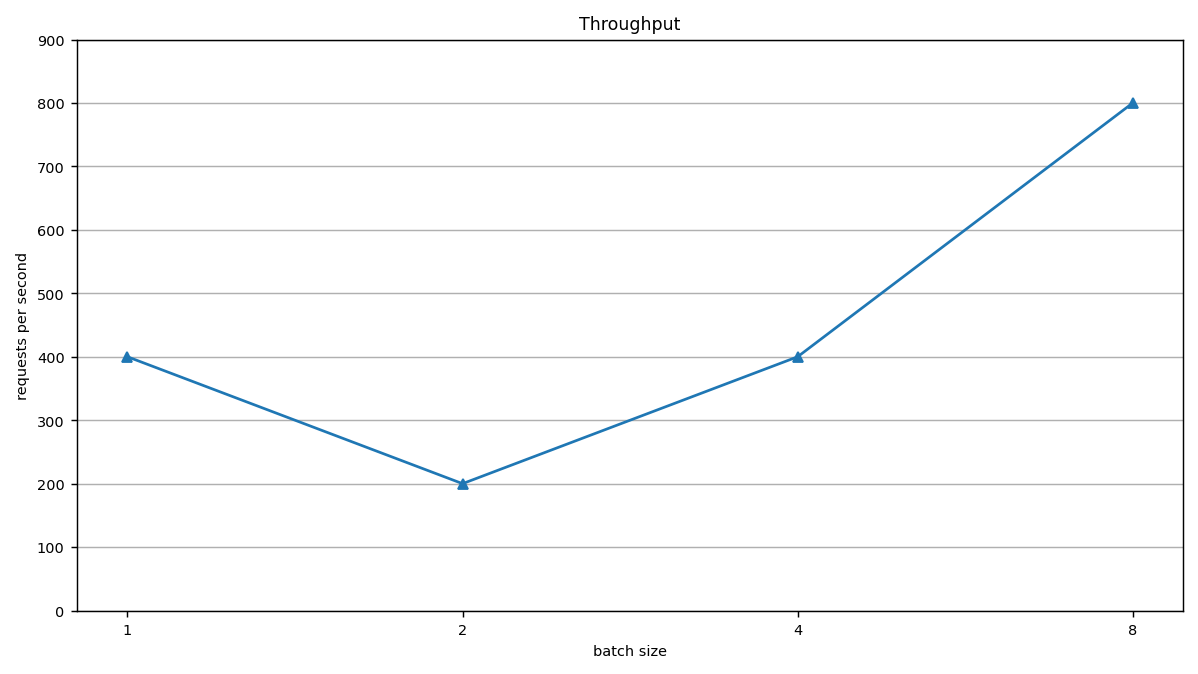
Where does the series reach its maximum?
8
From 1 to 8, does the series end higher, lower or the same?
higher
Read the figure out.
Title: Throughput
x-axis: batch size, ticks 1 2 4 8
y-axis: requests per second, ticks 0 100 200 300 400 500 600 700 800 900
Values:
400 200 400 800
